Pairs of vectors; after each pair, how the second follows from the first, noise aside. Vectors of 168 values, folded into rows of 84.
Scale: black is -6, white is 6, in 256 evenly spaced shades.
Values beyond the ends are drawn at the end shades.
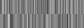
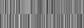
shuffled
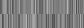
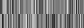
scaled up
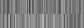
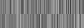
shuffled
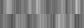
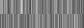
shuffled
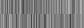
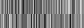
scaled up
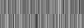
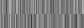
shuffled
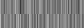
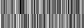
scaled up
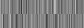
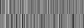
shuffled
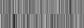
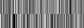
scaled up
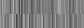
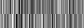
scaled up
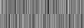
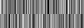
scaled up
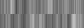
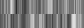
scaled up
